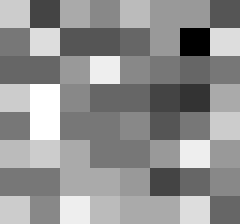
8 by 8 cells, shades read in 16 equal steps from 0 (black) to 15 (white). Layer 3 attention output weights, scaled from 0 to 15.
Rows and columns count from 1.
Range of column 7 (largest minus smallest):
14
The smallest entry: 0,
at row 2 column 7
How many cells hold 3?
1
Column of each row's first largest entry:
1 2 4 2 2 7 3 3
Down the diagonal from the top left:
12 13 9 6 8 9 6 6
